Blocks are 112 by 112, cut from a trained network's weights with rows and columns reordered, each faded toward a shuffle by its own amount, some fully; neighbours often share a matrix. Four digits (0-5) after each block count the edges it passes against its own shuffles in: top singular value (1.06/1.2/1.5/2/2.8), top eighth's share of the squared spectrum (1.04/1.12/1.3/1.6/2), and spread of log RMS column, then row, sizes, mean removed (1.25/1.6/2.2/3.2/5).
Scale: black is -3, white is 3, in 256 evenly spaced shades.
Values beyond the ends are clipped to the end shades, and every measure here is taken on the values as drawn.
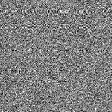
4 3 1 2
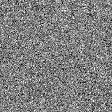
3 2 0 1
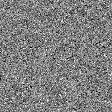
2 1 0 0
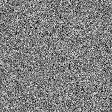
1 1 0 0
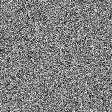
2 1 0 0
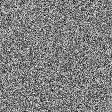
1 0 0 0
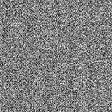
4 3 0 2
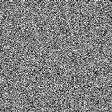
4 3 0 2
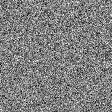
0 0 0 0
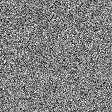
0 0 0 0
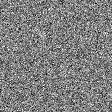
1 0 0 0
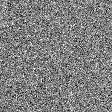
0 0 0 0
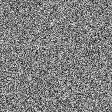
0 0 0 0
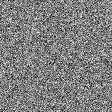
2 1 0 0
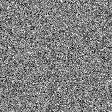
2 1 0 0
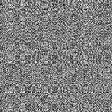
5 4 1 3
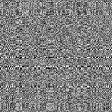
5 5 2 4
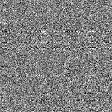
4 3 1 2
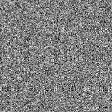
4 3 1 2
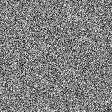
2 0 0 0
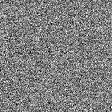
3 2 0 1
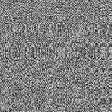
5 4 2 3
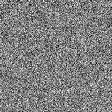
4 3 0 1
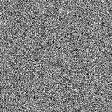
3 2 0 1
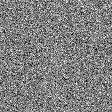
1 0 0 0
